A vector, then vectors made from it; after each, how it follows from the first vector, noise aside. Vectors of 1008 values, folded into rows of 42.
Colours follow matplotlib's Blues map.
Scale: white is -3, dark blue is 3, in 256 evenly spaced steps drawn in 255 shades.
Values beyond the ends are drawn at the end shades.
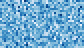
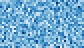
reversed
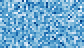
sign-scrambled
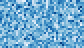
sign-scrambled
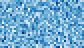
reversed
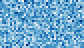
sign-scrambled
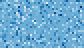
partly zeroed
